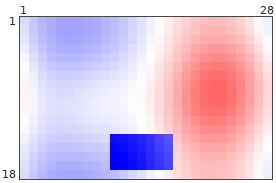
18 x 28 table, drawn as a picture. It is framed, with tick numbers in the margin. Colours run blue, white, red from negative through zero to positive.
The ninth with the lowest average is the bottom middle. The ninth with the highest average is the middle right. In the bottom middle lies a patch that is lower than the rest. There are no regular stripes. The bottom middle is the roughest part.
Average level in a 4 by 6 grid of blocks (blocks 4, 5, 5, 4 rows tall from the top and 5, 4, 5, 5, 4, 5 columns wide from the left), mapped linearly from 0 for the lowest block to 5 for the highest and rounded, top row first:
2 1 2 3 4 3 / 2 2 2 4 5 4 / 2 2 2 3 5 4 / 2 2 0 2 4 3
